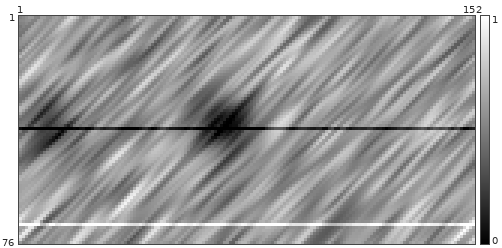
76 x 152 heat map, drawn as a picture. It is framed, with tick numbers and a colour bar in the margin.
Dips: two. Slope: none. Odd lines: rows 38 and 70. Ninth with the lowest average: centre.
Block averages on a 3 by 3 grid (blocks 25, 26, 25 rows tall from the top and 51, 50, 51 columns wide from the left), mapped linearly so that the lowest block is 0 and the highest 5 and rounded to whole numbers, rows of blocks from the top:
454 / 104 / 545
